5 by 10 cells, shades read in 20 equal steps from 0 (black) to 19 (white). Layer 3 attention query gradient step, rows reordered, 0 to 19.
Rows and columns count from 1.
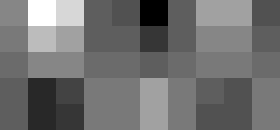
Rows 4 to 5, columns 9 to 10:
6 9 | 6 9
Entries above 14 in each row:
2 0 0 0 0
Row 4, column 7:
9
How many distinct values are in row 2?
6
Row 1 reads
10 19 16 7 6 0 7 12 12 6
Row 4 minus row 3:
-1 -7 -5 1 1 5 1 -2 -3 1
